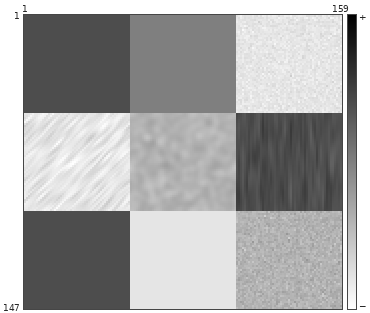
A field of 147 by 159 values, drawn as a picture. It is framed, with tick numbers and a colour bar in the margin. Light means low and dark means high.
The table splits into 3 rows of 3 panels. Panel 1,1: high, flat. Panel 1,2: middling, flat. Panel 1,3: very low, fine-grained, faint in contrast. Panel 2,1: very low, slanting up to the right, faint in contrast. Panel 2,2: low, blotchy, faint in contrast. Panel 2,3: high, streaked downward, faint in contrast. Panel 3,1: high, flat. Panel 3,2: very low, flat. Panel 3,3: low, fine-grained, faint in contrast.
